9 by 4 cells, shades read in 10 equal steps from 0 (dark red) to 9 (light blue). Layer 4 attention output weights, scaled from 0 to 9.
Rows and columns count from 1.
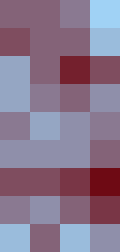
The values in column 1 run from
3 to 8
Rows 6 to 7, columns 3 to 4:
6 4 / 2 0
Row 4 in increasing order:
4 5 6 7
